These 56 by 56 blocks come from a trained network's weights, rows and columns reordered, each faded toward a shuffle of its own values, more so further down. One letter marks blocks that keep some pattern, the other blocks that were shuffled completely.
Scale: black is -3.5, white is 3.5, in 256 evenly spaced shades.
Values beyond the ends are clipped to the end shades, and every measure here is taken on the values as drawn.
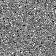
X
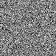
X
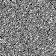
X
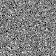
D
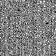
D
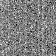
D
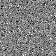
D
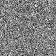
D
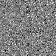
D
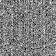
D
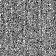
D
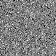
X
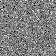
X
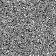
X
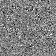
X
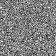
X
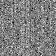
D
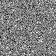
X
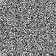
D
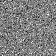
X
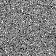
X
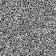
X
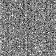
D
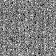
D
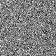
X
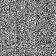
D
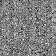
D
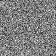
X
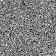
X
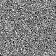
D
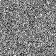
X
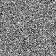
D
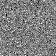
X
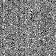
D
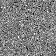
X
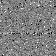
D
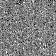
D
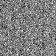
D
